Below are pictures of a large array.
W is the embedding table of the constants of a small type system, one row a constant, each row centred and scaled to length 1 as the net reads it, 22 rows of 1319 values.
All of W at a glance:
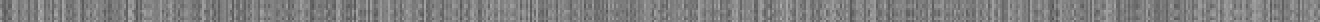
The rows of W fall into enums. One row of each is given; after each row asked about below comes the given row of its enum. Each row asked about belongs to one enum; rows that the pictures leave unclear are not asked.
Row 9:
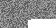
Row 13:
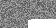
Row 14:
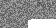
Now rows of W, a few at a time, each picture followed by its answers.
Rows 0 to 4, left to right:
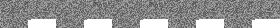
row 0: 9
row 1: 14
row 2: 14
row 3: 9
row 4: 9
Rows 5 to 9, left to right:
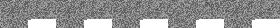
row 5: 9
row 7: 9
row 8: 14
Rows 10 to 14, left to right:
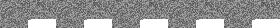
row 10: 13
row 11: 13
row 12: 14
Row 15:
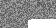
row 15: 14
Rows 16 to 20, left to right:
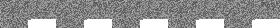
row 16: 9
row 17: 14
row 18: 9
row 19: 9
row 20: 14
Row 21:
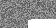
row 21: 13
